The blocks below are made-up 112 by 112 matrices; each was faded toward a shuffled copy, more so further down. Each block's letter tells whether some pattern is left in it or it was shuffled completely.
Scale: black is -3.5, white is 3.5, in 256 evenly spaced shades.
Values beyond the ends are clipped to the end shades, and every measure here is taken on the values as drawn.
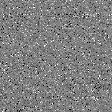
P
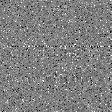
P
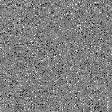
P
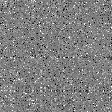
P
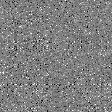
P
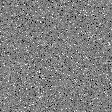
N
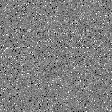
P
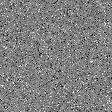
N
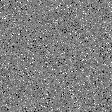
N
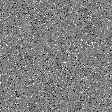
N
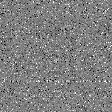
P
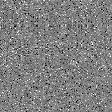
P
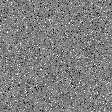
N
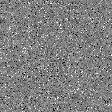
P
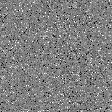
P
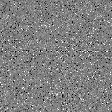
P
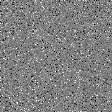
P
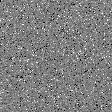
N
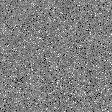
N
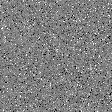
N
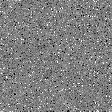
P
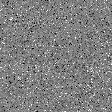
P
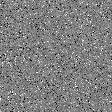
N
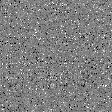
P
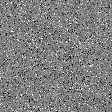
N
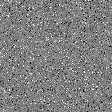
P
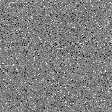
P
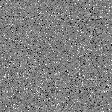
P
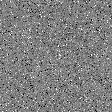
N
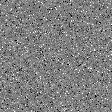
P
